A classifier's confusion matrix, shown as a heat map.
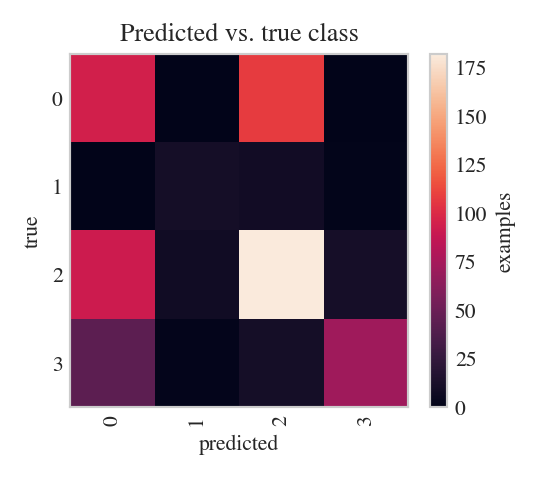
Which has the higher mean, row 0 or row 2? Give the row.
2
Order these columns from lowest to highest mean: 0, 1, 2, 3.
1, 3, 0, 2
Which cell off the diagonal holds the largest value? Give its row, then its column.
0, 2
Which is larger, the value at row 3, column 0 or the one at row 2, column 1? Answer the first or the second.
the first
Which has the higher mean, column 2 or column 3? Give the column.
2
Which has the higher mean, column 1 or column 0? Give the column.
0
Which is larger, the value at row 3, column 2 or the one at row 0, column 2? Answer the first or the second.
the second
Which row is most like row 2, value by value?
0
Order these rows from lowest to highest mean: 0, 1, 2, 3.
1, 3, 0, 2
